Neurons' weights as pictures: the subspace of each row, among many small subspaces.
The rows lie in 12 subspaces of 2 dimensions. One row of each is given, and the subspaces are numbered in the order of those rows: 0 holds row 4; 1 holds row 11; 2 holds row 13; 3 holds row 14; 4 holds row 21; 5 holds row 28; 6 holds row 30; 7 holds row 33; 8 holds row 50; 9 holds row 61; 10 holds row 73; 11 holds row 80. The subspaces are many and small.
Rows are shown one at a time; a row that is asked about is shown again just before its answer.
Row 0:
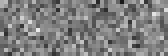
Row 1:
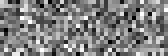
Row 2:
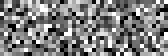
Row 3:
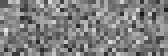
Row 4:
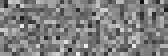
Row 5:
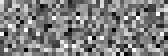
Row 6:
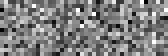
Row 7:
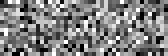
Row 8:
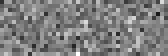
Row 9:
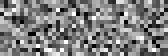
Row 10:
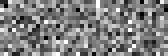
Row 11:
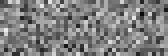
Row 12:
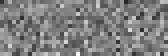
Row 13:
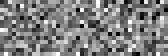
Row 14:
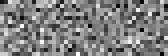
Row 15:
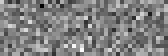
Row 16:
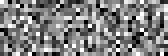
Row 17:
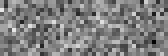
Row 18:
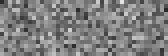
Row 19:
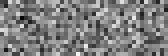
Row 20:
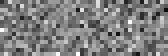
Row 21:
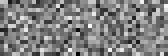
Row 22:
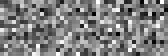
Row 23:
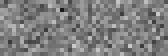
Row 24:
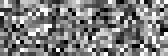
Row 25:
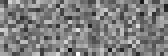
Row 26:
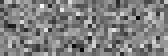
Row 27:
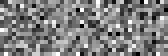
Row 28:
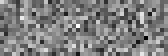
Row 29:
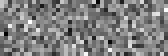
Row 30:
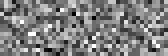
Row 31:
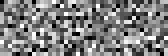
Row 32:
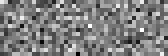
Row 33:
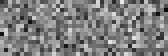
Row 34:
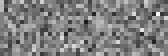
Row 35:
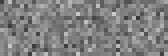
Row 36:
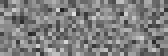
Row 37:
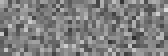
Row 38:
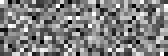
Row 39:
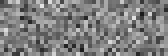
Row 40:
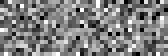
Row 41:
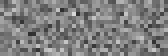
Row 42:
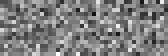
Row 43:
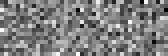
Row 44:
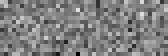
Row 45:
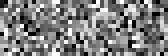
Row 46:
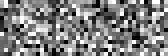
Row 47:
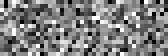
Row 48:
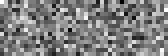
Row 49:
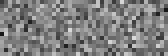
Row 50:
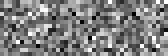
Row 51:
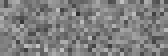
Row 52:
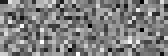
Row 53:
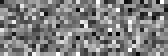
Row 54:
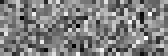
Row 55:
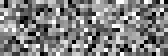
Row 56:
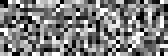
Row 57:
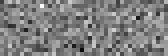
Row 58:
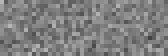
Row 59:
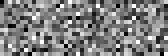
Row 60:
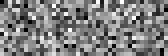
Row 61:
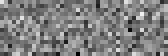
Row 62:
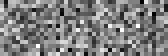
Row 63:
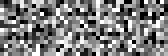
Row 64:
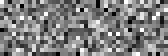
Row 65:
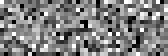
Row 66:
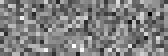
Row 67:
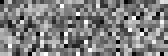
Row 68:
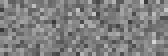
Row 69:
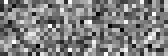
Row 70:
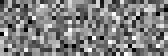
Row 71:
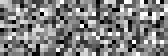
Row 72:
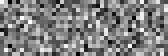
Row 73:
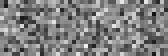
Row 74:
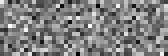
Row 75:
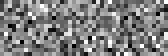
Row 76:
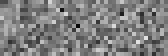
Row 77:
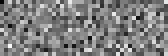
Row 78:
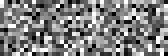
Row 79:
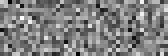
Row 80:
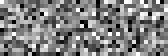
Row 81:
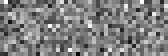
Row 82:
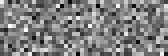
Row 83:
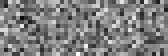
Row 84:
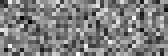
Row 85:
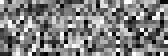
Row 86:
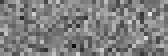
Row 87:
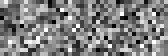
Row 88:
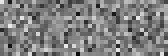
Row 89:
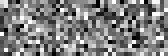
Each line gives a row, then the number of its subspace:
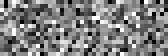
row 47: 0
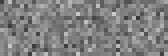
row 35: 0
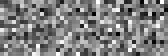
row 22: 11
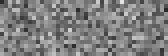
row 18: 6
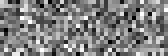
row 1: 1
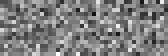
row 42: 11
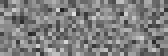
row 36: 6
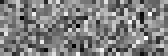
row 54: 5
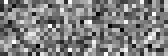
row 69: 3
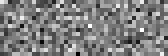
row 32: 3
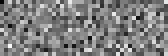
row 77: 10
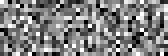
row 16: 0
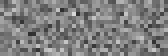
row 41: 6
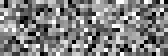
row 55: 10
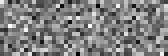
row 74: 4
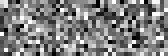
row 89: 7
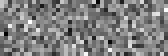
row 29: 8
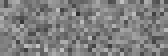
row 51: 7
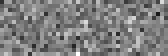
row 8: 11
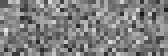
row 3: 1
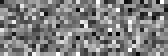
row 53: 11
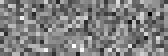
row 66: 5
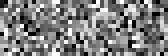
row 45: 8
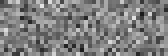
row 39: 1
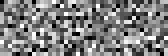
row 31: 3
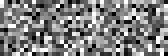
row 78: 4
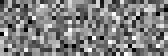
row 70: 7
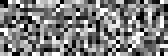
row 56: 0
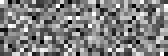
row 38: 4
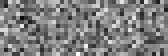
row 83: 10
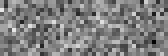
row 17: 9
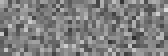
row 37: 7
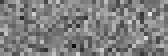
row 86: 5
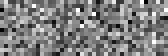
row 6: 2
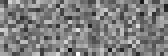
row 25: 4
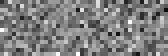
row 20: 2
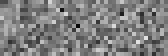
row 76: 5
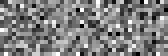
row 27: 2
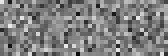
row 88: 0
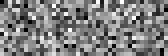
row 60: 6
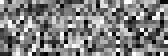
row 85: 9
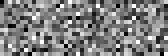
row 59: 4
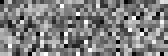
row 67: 9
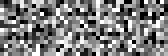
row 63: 11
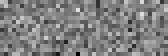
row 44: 9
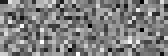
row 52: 3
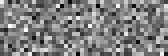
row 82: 4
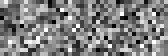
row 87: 5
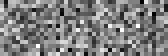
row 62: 4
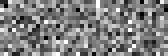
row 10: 9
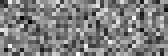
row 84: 10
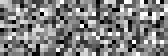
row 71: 11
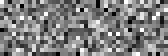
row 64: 2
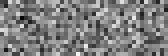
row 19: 10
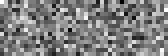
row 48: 6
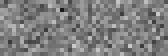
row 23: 5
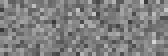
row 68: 2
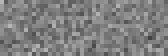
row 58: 3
